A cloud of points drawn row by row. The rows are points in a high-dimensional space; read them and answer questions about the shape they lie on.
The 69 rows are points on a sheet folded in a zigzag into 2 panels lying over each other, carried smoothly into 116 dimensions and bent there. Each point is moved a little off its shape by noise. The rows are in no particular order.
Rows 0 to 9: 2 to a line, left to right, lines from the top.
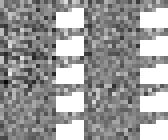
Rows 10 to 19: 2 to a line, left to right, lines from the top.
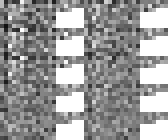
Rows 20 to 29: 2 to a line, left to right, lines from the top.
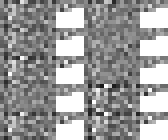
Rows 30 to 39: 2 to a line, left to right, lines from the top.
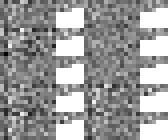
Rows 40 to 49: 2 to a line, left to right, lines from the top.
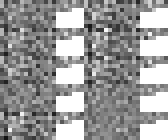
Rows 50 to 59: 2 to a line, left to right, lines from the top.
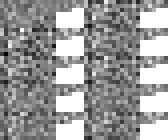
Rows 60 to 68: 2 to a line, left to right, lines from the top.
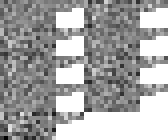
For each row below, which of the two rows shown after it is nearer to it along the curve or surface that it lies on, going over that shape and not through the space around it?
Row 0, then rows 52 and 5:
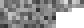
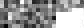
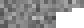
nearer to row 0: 52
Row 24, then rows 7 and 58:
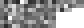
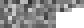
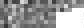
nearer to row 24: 7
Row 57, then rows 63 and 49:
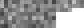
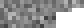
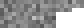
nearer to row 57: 49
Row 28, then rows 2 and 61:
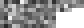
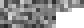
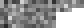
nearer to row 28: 2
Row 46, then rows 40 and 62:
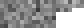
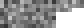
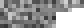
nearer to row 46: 40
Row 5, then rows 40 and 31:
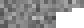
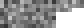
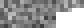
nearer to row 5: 40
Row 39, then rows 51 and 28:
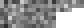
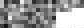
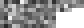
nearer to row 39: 51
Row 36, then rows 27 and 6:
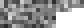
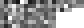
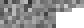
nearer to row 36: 27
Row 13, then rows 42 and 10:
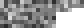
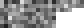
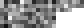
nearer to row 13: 10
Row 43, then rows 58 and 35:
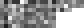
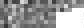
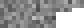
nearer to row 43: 58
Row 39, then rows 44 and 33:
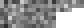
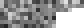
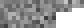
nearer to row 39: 44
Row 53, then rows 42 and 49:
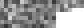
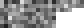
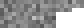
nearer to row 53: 42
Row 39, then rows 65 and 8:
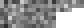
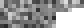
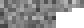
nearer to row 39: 8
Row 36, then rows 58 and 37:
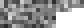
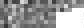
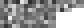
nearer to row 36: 37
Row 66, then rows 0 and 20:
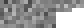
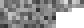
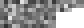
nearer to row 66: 20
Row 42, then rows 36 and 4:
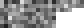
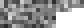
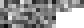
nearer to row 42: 4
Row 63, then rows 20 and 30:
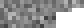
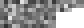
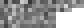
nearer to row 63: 20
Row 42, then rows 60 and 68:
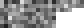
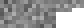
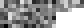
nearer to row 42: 68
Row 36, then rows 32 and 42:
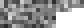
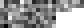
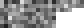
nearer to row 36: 32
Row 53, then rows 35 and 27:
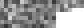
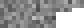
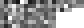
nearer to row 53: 27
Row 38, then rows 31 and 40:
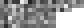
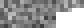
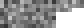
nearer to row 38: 40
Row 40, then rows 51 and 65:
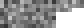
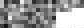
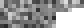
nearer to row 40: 51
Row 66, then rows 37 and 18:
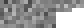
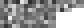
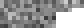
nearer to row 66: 37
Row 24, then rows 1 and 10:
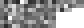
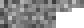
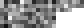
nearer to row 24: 10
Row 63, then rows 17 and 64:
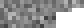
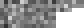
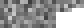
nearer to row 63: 64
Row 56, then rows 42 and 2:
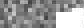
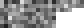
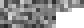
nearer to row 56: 2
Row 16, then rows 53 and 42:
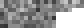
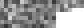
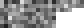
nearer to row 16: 42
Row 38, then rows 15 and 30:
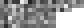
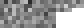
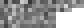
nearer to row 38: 30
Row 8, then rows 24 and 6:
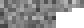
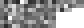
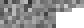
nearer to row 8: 6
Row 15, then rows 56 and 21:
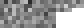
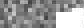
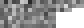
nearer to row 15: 21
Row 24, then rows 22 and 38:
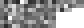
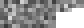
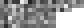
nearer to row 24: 22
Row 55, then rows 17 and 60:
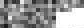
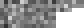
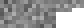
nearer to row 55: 17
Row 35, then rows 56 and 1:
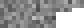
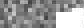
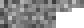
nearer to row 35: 1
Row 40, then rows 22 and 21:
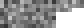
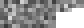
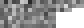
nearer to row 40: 21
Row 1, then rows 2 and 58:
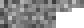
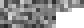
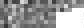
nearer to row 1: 58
